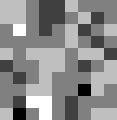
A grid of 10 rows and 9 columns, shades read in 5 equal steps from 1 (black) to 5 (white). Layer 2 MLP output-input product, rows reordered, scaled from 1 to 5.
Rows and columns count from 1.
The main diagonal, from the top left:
4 4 3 3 4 3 3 4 3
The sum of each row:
28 27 29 27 32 28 29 28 29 29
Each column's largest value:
4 5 5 5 4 4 4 4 4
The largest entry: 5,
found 4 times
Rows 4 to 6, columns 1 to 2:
3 3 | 4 3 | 2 3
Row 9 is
3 2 5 5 3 2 3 3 3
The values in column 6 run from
2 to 4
